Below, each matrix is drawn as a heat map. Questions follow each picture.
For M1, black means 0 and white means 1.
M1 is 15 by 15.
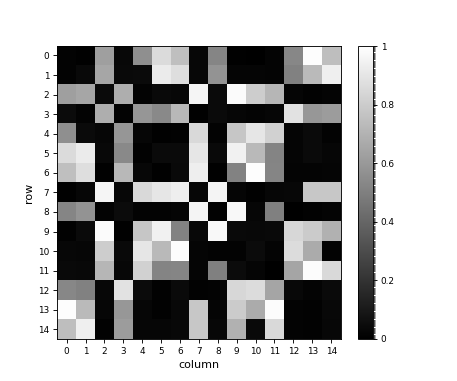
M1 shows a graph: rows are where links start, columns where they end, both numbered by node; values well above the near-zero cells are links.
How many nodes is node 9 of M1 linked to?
8
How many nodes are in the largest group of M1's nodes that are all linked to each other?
2
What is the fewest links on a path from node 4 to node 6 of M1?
2
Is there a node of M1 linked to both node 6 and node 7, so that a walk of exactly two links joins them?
no
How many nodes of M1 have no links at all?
0
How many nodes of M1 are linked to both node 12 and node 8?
4
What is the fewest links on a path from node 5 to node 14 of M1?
2
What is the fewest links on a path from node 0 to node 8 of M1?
1
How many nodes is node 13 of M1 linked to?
7
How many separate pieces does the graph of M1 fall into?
1
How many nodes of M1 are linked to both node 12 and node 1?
0
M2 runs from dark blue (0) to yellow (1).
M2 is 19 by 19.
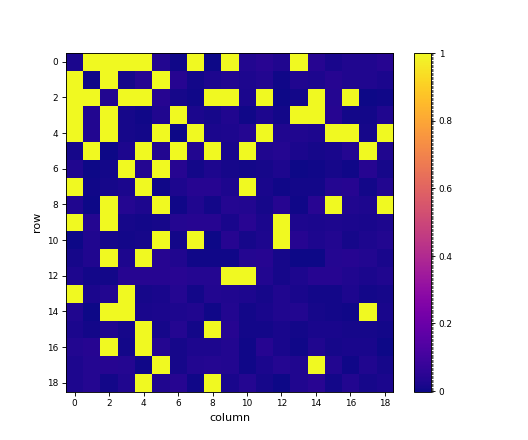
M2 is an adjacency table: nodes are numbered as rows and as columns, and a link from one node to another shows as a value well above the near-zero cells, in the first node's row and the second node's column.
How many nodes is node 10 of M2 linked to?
3
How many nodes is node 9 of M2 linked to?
3
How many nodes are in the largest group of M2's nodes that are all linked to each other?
3
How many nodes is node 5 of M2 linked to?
6
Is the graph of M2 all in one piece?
yes
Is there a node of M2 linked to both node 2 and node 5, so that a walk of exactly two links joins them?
yes
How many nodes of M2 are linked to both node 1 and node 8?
2
